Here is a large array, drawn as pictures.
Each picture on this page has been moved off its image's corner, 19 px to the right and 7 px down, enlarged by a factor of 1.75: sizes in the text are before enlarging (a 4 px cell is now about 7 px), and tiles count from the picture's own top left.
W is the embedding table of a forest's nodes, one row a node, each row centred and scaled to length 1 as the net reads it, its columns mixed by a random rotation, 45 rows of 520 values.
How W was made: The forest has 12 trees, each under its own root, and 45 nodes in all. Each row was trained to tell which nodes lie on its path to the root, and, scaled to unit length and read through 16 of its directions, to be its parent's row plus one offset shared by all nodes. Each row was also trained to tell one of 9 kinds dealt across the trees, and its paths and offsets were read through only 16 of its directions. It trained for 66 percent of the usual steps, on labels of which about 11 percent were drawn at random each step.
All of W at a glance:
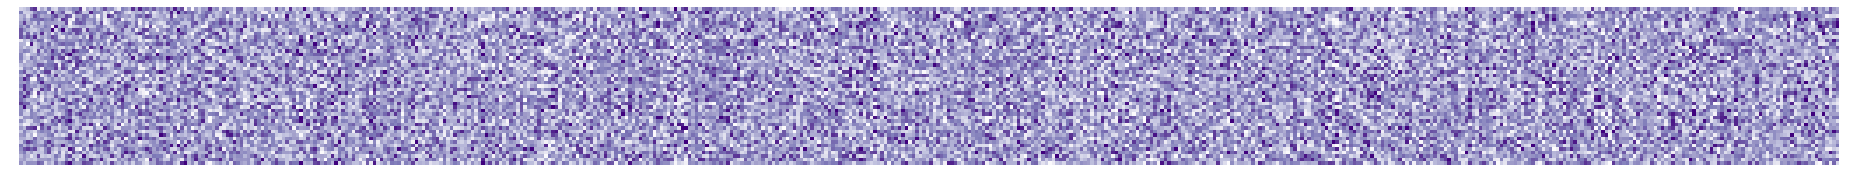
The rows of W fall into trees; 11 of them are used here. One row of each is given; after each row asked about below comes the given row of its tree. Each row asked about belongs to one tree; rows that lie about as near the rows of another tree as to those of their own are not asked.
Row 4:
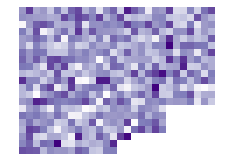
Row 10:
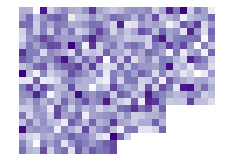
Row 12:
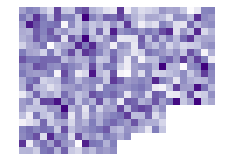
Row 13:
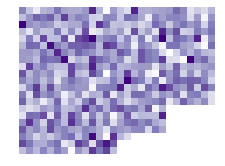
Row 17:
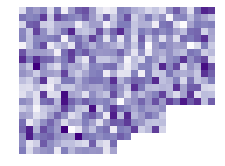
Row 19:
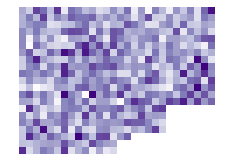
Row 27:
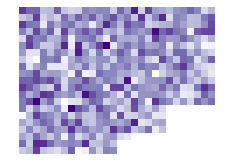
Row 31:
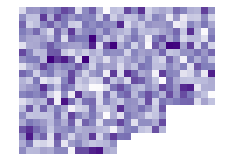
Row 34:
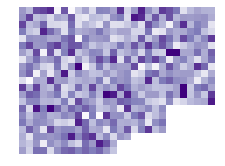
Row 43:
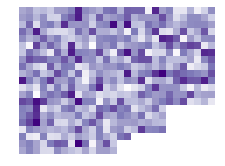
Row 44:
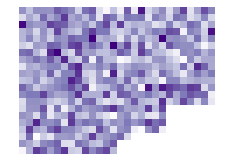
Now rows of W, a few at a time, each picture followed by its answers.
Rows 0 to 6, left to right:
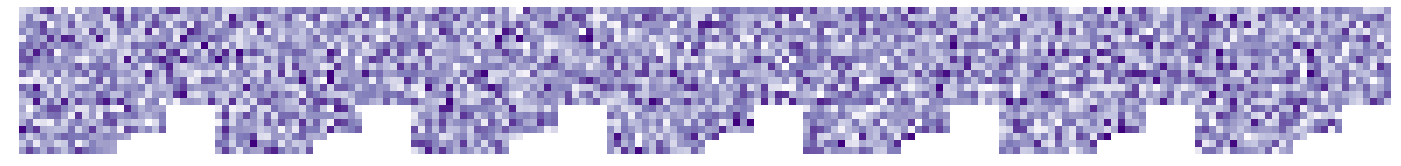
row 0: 10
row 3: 4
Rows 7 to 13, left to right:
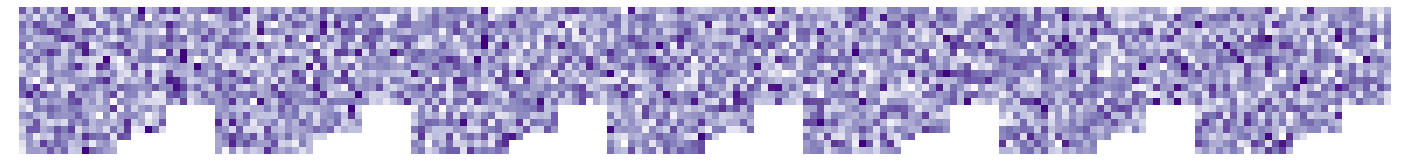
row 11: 43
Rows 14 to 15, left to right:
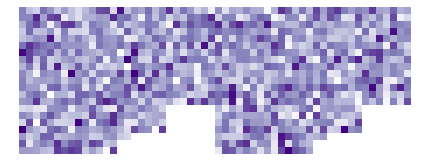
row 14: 10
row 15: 27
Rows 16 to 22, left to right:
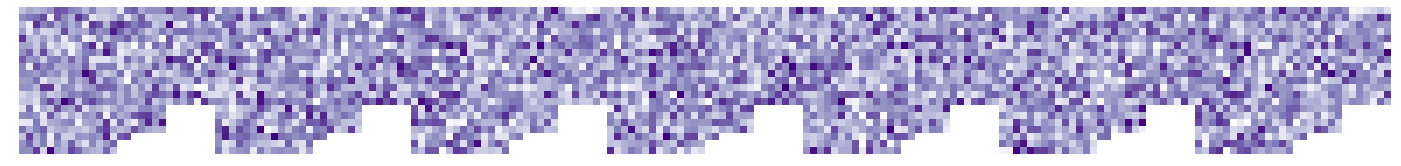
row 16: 4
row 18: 34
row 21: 44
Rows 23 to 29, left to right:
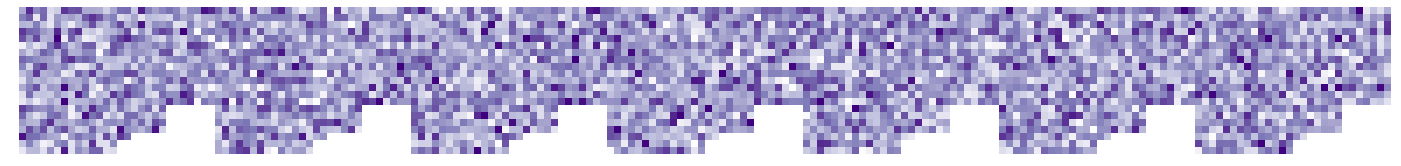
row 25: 17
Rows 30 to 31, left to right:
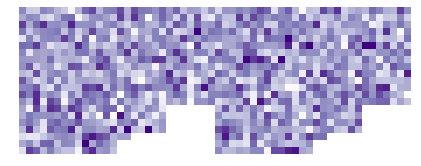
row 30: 27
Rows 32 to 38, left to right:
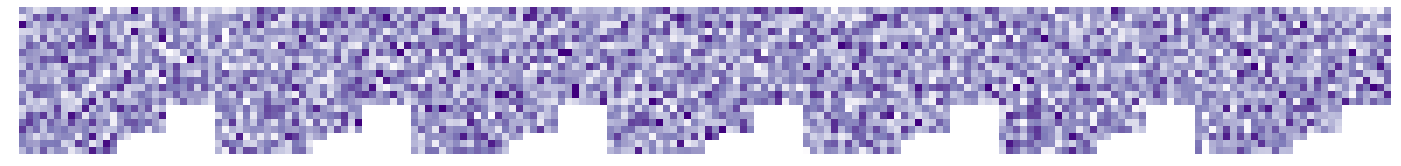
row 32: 13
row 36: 27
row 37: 13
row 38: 34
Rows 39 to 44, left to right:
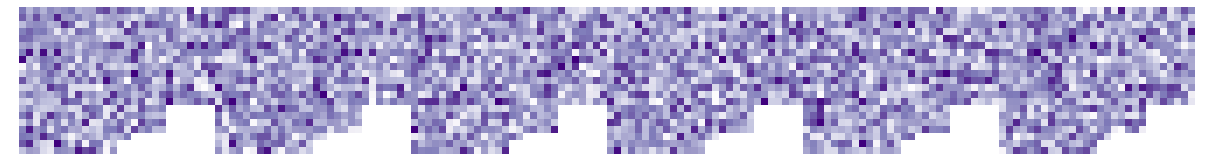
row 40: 34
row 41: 10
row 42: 13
